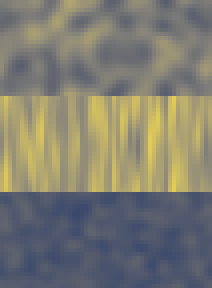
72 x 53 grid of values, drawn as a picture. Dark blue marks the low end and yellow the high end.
It is made of 3 by 1 panels. Panel 1,1: middling, blotchy. Panel 2,1: high, streaked downward. Panel 3,1: low, blotchy, faint in contrast.
